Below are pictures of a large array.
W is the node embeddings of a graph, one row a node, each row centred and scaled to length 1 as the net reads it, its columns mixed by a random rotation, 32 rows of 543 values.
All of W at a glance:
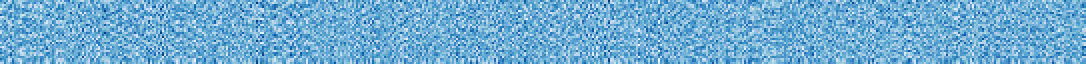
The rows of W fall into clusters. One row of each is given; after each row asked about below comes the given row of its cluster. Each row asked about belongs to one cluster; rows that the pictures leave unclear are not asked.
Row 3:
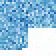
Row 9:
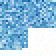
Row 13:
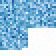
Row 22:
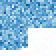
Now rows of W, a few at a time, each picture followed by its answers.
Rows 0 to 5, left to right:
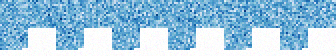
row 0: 13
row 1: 13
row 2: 3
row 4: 9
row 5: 9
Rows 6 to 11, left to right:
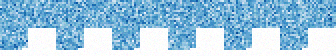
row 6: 22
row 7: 3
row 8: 3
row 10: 13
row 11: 13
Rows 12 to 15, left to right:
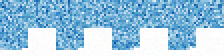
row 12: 9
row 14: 22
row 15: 22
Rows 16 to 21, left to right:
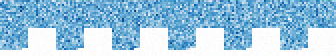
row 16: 9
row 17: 3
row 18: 3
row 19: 22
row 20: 13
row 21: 9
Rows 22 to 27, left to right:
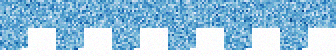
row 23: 3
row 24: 3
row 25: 13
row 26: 3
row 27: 3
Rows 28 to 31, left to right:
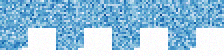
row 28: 22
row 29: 13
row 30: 13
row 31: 13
